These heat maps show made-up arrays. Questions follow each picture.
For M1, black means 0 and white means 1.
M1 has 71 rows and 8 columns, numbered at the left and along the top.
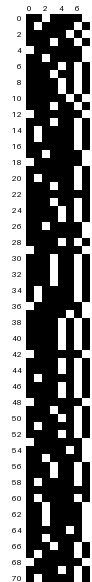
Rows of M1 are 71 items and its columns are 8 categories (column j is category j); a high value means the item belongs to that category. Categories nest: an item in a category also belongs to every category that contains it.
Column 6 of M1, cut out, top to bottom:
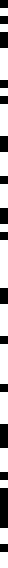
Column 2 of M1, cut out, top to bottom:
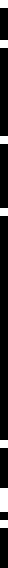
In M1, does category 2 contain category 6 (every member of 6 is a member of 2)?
no
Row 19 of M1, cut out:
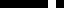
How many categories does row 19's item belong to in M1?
1
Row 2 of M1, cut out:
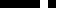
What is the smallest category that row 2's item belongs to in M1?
5
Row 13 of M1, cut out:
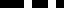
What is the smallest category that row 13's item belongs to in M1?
3
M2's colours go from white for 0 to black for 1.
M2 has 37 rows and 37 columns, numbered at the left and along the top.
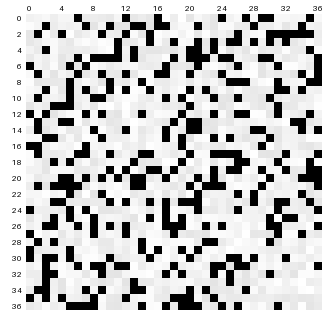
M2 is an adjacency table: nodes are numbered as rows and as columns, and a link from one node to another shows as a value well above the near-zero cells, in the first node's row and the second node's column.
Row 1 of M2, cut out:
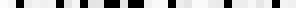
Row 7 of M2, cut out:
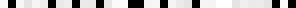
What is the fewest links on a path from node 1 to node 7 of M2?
1
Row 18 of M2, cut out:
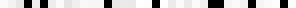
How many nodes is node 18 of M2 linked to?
8
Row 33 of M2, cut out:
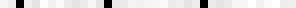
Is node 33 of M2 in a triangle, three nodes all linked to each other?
no
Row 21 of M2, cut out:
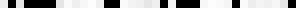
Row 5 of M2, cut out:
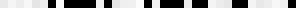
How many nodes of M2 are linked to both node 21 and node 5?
7
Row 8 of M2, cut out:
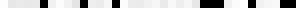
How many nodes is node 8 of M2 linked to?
9
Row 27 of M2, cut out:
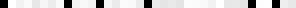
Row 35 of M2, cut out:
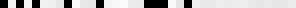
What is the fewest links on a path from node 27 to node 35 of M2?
2
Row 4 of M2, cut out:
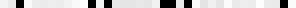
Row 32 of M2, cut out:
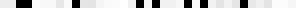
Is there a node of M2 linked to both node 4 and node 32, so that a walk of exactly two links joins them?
yes
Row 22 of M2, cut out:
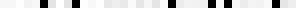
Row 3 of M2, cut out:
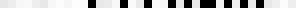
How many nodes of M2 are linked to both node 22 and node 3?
3
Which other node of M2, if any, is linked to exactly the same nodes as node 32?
node 15
